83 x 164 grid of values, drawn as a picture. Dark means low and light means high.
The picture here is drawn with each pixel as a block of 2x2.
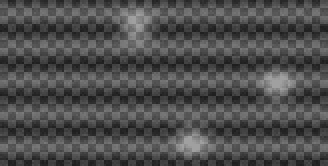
Bumps: three. Seam: none. Average level on the scale: 30%. Stripes: horizontal, repeating 5 times. Slope: none.
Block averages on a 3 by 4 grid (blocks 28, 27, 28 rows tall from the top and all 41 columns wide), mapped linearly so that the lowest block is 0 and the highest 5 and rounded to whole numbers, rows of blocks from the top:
2 5 2 2 / 0 0 0 3 / 1 1 4 1
